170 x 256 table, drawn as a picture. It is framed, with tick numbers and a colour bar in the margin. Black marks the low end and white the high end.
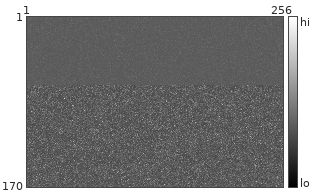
Seam: horizontal, 40% of the way down, the top part calmer. Histogram: skewed, a long tail of high values. Stripes: none. Odd rows or columns: none. Slope: none. Grain: fine. Mirror symmetry: none.
